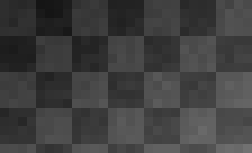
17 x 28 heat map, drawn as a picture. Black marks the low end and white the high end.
The ninth with the lowest average is the top left. The bottom right is the ninth with the highest average. There is an overall slope up to the bottom right. The field is checkered.
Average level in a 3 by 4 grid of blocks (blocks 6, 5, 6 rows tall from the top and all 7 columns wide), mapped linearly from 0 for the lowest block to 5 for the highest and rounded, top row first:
0 1 2 3
1 2 3 4
2 3 4 5
